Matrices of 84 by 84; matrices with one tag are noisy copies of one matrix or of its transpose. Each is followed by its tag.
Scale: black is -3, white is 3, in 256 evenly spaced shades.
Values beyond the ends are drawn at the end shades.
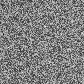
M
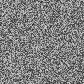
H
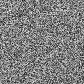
H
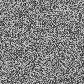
H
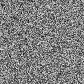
M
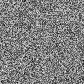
H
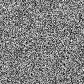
H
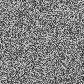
H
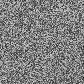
H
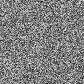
H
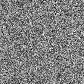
M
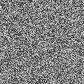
M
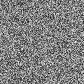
M
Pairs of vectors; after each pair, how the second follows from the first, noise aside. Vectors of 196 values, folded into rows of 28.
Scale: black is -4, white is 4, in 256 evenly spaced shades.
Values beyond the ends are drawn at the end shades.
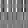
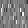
shuffled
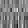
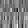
negated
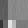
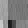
negated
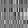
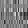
negated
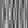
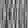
negated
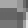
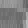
shrunk
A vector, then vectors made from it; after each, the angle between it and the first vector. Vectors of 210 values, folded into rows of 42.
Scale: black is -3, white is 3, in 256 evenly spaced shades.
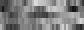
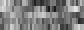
nearly opposite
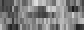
nearly parallel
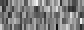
partly aligned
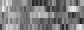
nearly opposite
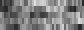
nearly parallel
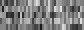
partly aligned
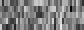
partly aligned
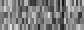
partly opposed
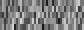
orthogonal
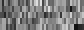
partly aligned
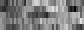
nearly parallel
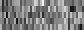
partly aligned
